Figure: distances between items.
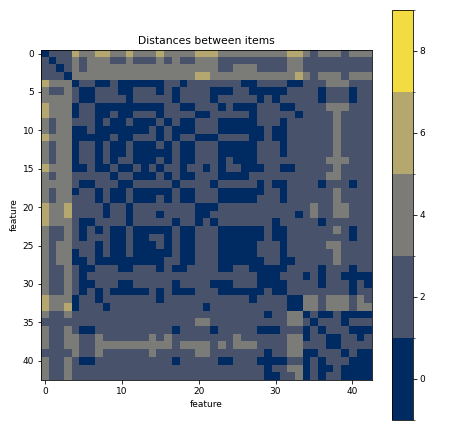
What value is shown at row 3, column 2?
2
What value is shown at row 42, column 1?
2
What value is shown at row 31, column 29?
2
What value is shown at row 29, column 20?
2
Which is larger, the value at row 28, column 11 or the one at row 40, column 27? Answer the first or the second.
the second
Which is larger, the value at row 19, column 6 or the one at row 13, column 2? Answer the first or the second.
the second
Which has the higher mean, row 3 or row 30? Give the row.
3
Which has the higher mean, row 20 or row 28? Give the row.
20
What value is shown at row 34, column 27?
2
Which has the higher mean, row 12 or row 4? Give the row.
4
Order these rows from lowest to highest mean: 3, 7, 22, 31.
31, 7, 22, 3
